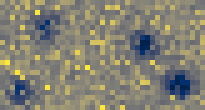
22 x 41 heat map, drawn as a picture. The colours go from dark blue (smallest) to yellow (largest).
Slope: none. Mirror symmetry: none. Dips: four. Seam: none. Average level on the scale: 50%.
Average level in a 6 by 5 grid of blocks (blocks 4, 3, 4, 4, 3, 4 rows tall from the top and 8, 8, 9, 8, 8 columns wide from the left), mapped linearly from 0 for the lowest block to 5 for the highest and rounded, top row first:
4 3 4 4 4 | 3 2 4 3 5 | 4 4 4 1 4 | 5 4 4 3 3 | 2 4 4 4 0 | 2 4 4 4 3
